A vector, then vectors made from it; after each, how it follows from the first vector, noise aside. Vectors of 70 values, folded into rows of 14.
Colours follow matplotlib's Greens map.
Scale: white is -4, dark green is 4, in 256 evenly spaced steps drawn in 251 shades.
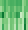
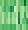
wrapped around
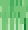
partly zeroed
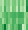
wrapped around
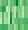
wrapped around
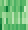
wrapped around
